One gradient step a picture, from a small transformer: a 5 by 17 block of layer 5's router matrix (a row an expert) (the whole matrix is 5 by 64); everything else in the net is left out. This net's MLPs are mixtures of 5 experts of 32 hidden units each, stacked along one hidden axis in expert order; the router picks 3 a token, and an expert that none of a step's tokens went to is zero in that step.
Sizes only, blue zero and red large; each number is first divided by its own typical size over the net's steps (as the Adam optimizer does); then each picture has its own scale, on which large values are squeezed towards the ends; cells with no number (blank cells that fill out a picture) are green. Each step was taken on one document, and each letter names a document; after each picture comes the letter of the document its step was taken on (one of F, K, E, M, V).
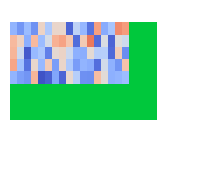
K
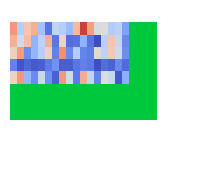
K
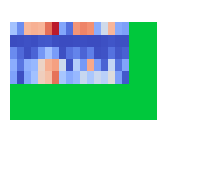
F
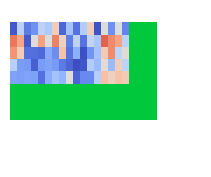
K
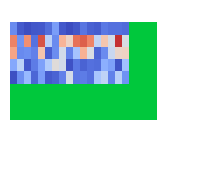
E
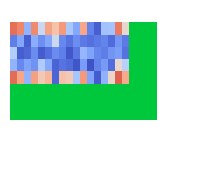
K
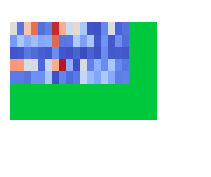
F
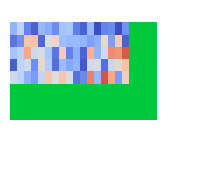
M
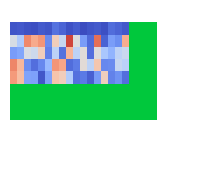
E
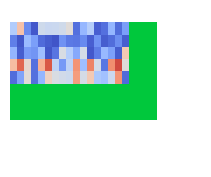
M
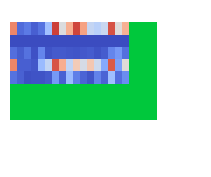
F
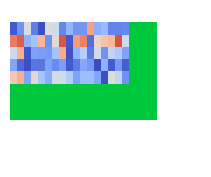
K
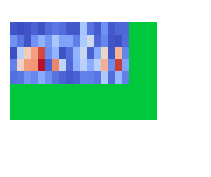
E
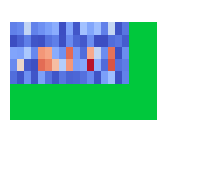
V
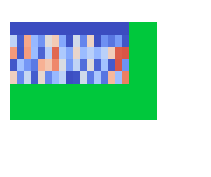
M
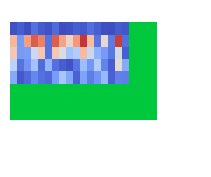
E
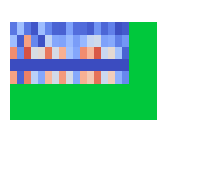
M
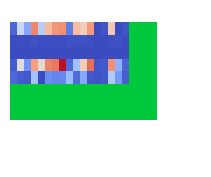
F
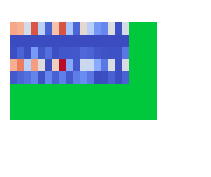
F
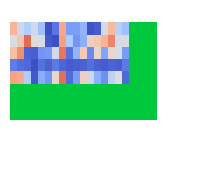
K
